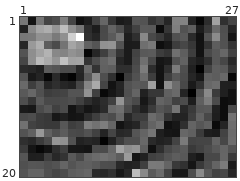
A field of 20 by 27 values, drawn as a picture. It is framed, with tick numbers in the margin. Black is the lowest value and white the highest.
The top left is the ninth with the highest average. In the top left lies a patch that is higher than the rest. Rings spread out from the top left. Neither half mirrors the other.
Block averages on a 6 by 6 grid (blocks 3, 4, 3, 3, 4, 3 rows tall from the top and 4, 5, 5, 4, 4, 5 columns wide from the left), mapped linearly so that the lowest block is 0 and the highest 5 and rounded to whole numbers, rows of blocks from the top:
551221 / 552211 / 111221 / 102111 / 122212 / 232312
